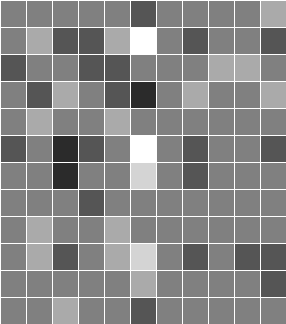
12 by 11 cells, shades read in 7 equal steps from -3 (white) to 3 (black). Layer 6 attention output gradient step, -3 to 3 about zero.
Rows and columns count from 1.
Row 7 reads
0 0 2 0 0 -2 0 1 0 0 0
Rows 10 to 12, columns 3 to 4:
1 0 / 0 0 / -1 0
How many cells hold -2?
2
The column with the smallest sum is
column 6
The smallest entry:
-3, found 2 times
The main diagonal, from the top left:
0 -1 0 0 -1 -3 0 0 0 1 1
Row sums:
0 -1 1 1 -2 3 1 1 -2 0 0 0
